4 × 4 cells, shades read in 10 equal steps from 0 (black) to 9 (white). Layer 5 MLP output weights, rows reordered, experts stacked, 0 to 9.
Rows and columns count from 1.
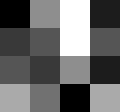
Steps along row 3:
down up down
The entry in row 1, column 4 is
1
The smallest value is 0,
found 2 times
